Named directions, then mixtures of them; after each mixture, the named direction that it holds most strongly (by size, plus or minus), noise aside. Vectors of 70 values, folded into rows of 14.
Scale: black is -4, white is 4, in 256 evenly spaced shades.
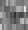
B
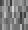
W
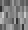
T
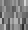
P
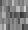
B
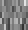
P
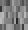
T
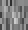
W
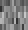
T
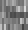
B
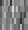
W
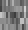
B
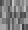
W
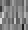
T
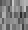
W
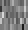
T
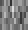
W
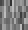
W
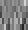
P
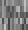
P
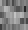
B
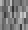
W
